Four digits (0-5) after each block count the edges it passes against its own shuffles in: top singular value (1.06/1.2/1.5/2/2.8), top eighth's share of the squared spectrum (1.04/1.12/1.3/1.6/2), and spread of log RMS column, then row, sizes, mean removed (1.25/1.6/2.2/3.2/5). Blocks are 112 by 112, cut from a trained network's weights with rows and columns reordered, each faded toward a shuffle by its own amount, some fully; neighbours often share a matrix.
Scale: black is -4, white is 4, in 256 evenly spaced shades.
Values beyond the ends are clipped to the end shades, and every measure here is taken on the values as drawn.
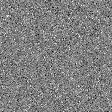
1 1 0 0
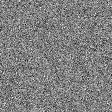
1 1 0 0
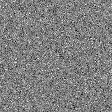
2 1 0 0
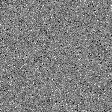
0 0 0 0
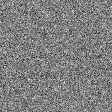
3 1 0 0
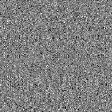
3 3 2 2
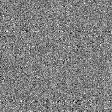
2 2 1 2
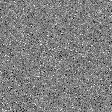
0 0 0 0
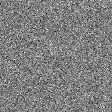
0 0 0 0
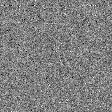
2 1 0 1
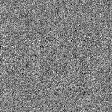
3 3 1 2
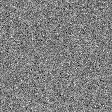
0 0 0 0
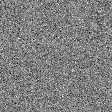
0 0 0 0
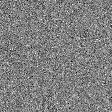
1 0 0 0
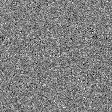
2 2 0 1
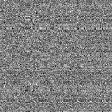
4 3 1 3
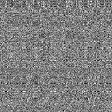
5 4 1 3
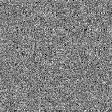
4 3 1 2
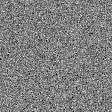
2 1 0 0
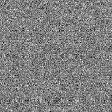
4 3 1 2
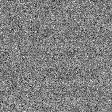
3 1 0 0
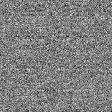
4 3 0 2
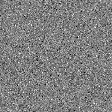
3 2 0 1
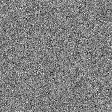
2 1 0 0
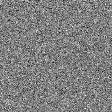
2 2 1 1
